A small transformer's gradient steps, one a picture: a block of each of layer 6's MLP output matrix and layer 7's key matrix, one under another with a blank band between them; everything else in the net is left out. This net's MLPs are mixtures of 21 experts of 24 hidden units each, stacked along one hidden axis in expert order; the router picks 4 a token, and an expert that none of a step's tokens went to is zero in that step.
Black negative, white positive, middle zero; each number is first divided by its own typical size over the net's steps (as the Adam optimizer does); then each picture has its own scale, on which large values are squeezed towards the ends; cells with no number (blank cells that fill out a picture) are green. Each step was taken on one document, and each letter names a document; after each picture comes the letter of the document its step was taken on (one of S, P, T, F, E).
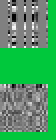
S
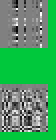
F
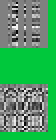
S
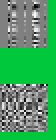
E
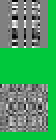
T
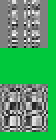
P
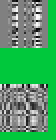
P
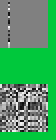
T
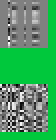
E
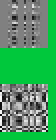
S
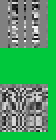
S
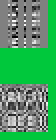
T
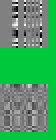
F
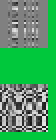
P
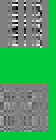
F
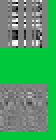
F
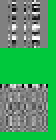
E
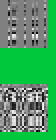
S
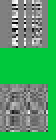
F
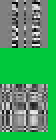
P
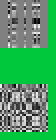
E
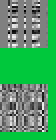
T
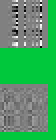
F
